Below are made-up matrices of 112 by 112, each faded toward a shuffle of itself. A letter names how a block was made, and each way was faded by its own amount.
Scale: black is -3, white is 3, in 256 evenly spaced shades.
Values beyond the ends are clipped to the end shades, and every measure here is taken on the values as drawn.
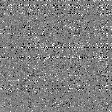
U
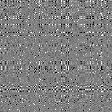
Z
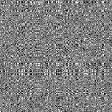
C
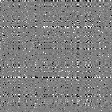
Z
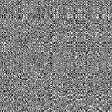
C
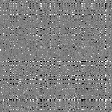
Z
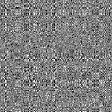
C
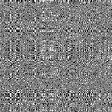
C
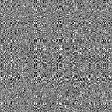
C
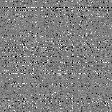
U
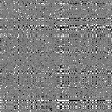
Z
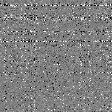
U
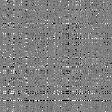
Z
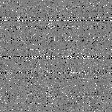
U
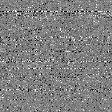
U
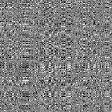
C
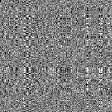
C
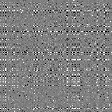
Z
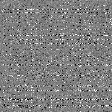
U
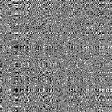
C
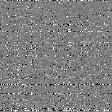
U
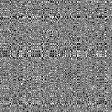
C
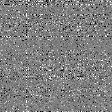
U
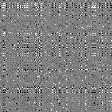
Z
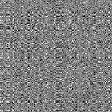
C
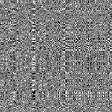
C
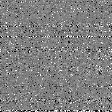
U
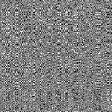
C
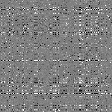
Z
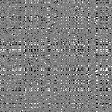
Z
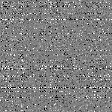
U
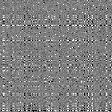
Z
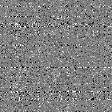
U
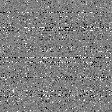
U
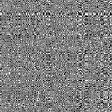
C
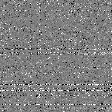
U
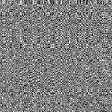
C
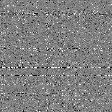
U
